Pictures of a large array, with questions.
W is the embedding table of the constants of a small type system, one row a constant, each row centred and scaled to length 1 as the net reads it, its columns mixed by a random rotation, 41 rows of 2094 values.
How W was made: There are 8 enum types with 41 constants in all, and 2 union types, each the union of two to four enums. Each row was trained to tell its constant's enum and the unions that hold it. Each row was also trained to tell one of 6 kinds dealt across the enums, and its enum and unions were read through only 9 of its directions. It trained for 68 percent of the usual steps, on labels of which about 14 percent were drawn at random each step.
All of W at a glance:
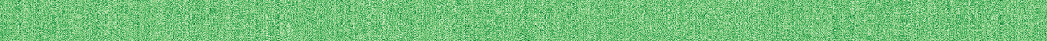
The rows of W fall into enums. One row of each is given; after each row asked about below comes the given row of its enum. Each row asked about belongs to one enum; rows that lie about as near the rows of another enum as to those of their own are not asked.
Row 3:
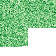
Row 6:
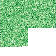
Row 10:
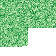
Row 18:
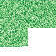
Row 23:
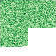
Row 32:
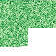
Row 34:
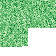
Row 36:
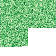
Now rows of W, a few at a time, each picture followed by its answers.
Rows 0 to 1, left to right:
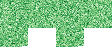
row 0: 32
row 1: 36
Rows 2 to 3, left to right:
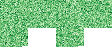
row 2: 36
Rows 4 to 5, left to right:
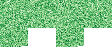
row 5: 36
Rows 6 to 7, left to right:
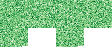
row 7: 3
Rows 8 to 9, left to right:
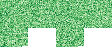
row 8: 6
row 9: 36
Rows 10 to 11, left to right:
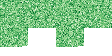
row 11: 6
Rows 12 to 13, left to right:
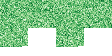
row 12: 34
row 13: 6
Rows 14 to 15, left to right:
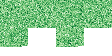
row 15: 23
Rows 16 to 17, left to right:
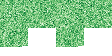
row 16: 18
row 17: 10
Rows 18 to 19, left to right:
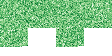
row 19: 36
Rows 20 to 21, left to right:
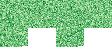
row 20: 3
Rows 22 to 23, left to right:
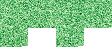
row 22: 10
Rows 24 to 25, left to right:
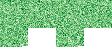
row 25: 6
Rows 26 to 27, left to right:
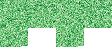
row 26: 32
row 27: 10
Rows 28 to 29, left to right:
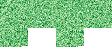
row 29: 18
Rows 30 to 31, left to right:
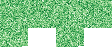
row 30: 34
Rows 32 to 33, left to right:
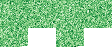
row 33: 18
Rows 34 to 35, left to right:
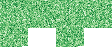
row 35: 10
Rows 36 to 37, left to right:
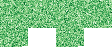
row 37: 3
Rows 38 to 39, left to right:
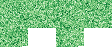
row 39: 34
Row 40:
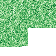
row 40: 10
